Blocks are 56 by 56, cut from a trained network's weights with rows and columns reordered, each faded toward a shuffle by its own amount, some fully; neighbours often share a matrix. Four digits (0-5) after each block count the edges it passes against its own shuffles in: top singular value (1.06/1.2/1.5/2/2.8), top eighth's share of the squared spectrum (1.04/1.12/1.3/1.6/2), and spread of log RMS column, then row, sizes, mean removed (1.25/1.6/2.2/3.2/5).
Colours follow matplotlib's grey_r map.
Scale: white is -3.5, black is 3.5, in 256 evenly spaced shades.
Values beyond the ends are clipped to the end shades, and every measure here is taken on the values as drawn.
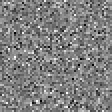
3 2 0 1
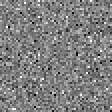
1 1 0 0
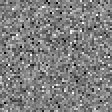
0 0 0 0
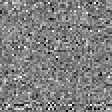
3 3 0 2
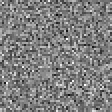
0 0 0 0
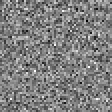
2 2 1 0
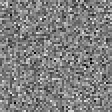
1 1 0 0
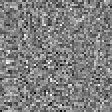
3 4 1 1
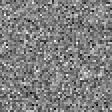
1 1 0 0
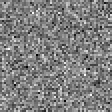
0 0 0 0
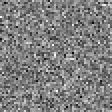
0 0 0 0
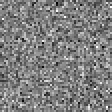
3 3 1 1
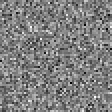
0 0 0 0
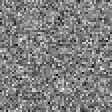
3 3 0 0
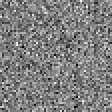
1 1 0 0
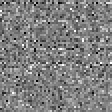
3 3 0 2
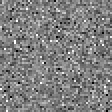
0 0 0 0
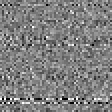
4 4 0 3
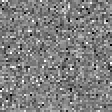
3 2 0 1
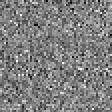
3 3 0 2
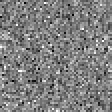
2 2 0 1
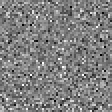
2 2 0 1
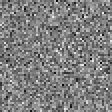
2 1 0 0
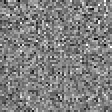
3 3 1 2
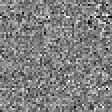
2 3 1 2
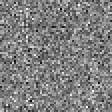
1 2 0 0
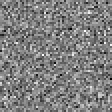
2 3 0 1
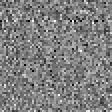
2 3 0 2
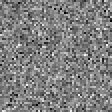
0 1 0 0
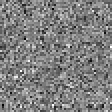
3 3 0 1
